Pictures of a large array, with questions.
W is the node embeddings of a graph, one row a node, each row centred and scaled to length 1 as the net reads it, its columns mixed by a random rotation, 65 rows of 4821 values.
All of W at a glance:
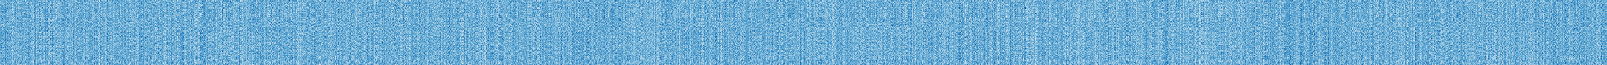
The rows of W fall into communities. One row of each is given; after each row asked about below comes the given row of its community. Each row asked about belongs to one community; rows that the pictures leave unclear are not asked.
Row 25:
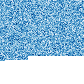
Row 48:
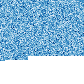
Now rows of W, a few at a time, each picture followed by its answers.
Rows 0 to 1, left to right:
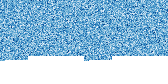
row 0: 48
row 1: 48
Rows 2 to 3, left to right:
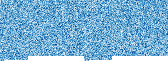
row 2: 25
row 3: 48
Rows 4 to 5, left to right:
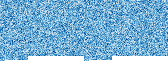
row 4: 25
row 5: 25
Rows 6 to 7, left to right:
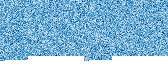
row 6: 25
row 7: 48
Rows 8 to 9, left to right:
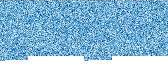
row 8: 48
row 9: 25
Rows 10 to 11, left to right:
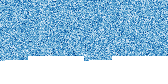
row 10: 25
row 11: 25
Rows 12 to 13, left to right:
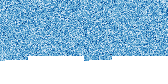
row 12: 25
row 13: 25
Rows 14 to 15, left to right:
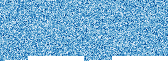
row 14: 25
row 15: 48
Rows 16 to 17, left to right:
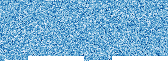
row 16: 25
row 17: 48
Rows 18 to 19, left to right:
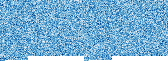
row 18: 25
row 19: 25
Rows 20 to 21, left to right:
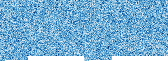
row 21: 48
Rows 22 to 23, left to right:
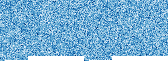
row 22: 25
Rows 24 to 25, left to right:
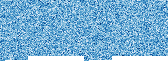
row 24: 48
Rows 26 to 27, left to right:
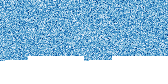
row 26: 25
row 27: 48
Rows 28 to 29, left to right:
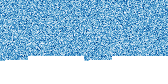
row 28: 48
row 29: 48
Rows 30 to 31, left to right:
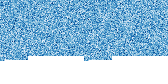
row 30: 25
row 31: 25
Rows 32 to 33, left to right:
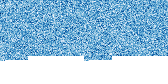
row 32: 48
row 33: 48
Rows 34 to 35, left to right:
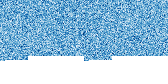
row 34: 48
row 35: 25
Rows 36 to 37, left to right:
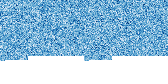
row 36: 48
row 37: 48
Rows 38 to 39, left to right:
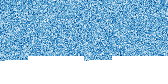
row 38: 25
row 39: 48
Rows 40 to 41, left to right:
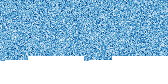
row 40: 48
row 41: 48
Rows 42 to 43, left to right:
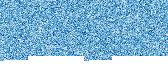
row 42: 25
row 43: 25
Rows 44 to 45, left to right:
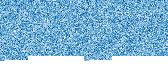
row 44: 25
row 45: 48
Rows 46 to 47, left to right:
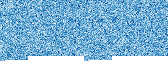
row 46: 48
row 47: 48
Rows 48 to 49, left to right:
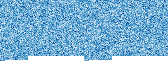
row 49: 48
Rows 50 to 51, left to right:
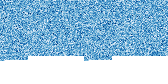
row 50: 25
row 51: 25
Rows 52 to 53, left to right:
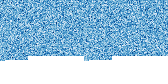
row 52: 48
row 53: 48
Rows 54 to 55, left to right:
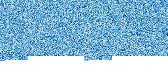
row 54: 25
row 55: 48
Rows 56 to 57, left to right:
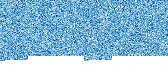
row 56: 48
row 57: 48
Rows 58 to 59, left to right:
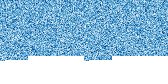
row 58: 48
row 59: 48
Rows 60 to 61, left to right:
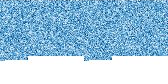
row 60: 25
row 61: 25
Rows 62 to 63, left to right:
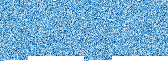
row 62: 25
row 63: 25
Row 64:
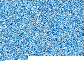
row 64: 48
